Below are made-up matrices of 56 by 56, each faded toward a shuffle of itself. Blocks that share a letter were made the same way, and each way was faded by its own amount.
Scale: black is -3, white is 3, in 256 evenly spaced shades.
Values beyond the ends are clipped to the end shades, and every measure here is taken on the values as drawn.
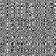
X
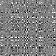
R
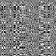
X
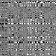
R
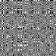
R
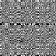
X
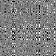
R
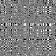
R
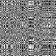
X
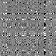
R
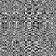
X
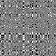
R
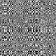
X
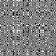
R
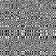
X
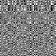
X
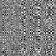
X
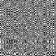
X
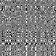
R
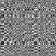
X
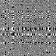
R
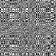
X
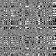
R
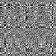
X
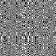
R
